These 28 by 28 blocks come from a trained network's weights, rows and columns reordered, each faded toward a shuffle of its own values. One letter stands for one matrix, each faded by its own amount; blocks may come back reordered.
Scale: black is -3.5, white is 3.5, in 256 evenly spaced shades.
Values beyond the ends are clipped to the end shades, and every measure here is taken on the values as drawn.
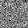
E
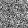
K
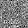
E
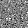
E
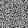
K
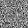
K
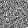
K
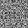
K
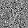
E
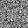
K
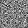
K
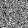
E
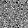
E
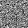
K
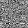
E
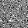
E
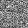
K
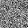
K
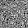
E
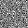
E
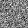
K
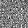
K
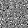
E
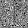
E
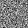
K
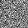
K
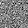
E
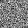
K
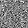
E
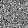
E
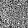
E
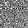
E
